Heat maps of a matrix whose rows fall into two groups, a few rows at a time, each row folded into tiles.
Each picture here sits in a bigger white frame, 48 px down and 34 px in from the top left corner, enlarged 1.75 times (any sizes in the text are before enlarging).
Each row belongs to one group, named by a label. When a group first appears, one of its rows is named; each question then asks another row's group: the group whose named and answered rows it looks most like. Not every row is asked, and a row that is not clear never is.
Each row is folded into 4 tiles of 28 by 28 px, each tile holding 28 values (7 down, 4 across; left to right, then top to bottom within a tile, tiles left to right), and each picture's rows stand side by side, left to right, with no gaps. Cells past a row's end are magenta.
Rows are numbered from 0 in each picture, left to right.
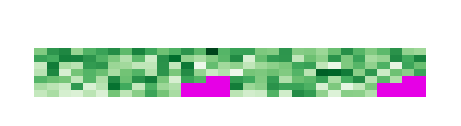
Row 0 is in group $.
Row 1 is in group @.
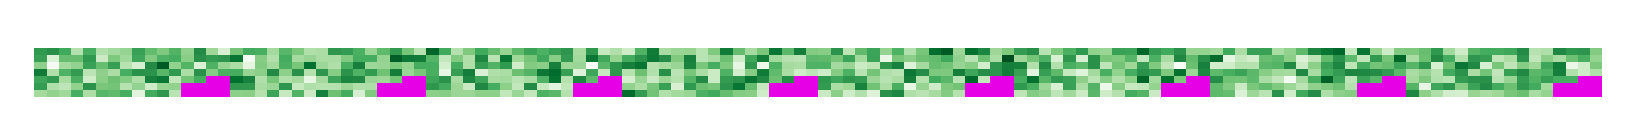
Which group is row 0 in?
@
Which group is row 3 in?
$
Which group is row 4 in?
@
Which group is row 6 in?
@
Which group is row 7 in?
$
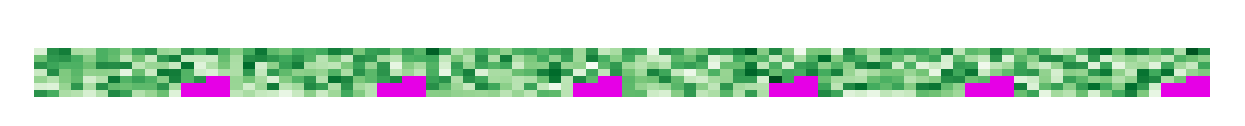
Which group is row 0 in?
$
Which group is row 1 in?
$
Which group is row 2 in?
@
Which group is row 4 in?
$
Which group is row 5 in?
$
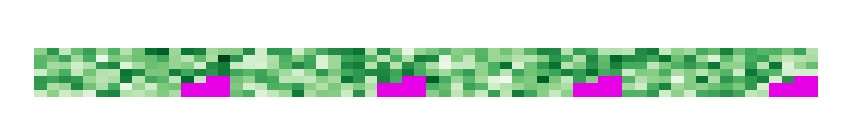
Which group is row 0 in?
@
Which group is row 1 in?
@
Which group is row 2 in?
@
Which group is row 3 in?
$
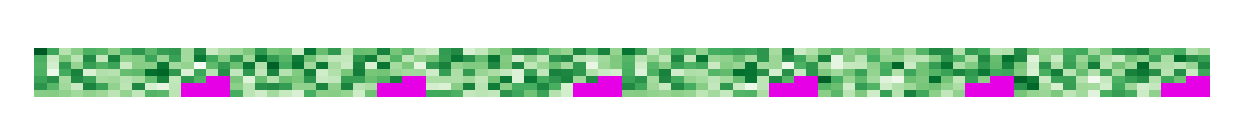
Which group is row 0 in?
@
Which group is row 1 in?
$
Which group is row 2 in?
$
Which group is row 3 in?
@
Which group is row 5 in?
@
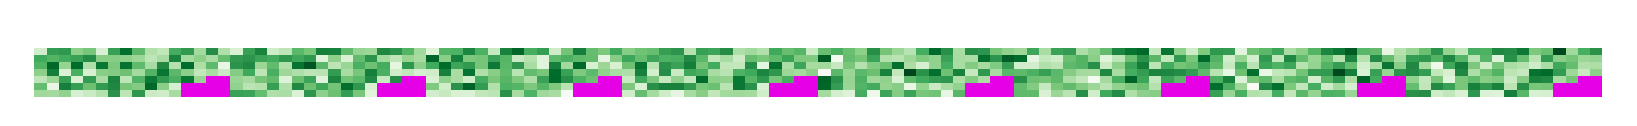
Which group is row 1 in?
$
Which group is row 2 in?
$
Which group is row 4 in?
@
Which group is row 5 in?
@
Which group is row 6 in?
@
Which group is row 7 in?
$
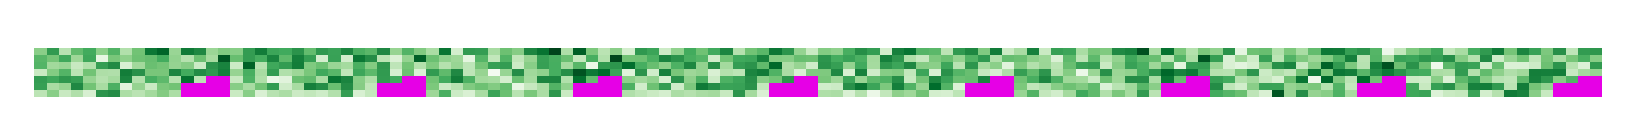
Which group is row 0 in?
@
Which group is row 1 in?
$
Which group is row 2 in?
@
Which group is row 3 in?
$
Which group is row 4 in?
$
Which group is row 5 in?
@
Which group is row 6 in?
@
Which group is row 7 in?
$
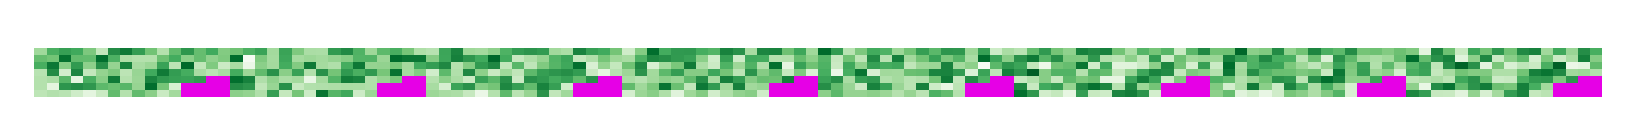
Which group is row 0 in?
$
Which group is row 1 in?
@
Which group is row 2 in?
$
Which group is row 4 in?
@
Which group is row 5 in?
$
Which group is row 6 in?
$
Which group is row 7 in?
$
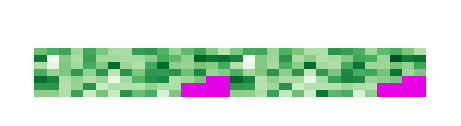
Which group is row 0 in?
@
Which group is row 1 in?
@
